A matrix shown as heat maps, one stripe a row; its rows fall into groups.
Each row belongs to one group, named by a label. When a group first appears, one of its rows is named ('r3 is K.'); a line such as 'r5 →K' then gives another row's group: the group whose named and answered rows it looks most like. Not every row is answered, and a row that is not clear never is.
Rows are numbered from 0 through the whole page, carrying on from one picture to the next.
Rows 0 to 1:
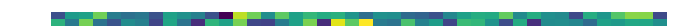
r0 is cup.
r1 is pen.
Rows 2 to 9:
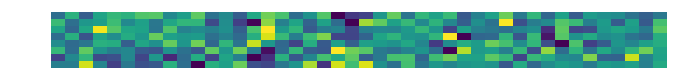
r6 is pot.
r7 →pen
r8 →cup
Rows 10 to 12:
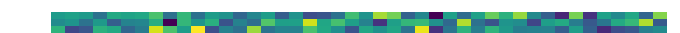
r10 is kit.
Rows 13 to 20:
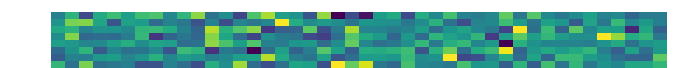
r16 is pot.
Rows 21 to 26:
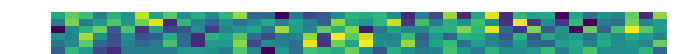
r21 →kit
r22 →kit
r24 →pen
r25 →pen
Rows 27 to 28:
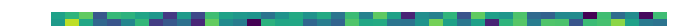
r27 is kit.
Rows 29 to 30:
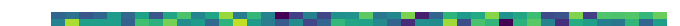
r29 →pot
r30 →kit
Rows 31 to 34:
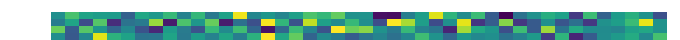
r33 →pen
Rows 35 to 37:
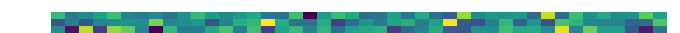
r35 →pen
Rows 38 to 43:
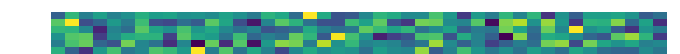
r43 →pot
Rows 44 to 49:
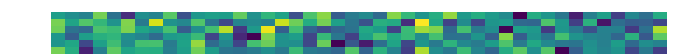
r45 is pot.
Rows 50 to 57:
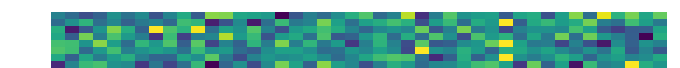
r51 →cup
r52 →pot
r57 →cup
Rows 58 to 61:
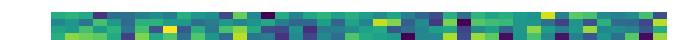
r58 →cup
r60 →kit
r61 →kit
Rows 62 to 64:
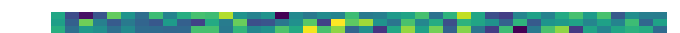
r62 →pot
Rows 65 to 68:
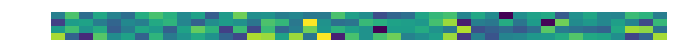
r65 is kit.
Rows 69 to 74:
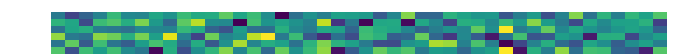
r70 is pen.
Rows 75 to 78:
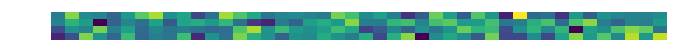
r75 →kit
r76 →cup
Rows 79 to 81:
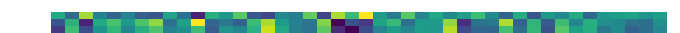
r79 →pen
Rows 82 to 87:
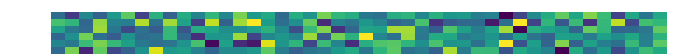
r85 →pen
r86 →cup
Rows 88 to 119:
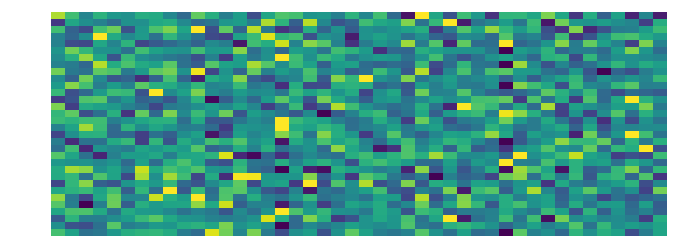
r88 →pot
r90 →pot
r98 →kit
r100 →cup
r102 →pot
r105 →cup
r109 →cup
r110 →kit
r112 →pen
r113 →kit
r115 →pot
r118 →pot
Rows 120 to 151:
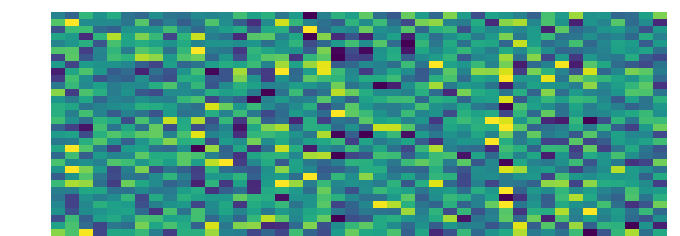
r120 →pen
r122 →pen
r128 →cup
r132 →cup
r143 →pen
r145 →cup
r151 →kit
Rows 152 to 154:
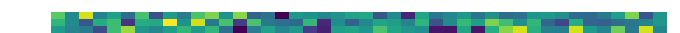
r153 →pot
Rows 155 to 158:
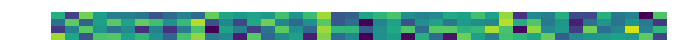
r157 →cup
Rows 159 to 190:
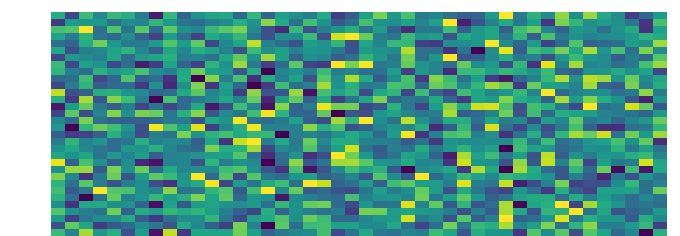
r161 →kit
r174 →pen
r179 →pen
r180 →pen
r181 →kit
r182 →pot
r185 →pot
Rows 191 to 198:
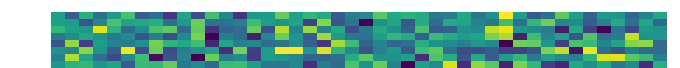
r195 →kit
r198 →kit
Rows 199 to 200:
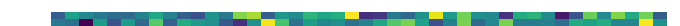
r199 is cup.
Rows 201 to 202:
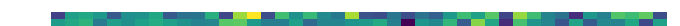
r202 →kit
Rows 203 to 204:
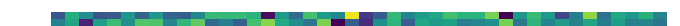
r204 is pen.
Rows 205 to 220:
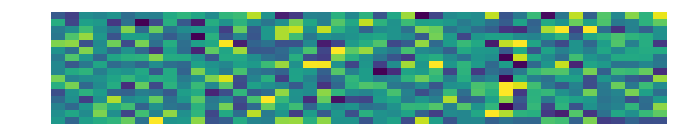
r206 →pen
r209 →pot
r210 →pen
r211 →kit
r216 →cup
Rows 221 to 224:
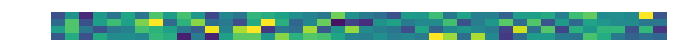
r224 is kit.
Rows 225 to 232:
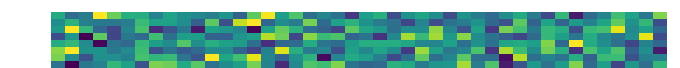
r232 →pot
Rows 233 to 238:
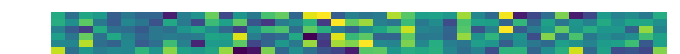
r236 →pen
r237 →pen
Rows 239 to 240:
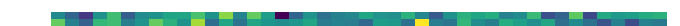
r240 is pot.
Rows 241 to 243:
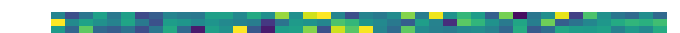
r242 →pen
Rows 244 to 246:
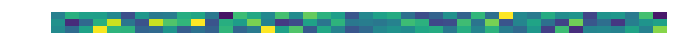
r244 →cup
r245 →pot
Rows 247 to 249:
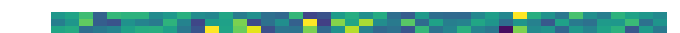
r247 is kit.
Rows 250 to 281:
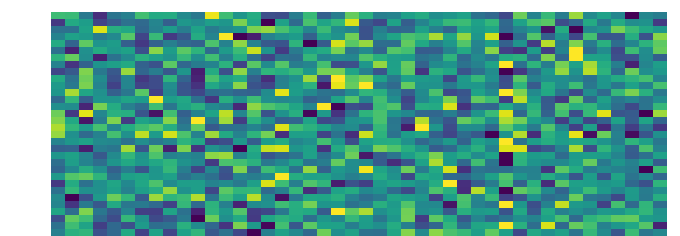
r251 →cup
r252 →cup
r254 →pen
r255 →pot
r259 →pen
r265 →pot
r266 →pot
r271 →kit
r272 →pen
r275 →kit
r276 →pot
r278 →pen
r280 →cup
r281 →cup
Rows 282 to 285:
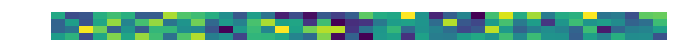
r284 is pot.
